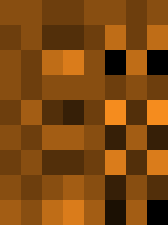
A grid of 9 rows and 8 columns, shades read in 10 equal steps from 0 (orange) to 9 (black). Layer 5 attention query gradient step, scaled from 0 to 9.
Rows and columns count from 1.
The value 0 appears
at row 5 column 6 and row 5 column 8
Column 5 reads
4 5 4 4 5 4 5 4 3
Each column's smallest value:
3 3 2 1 3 0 2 0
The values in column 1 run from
3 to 5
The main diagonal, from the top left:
4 4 2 4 5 7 6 6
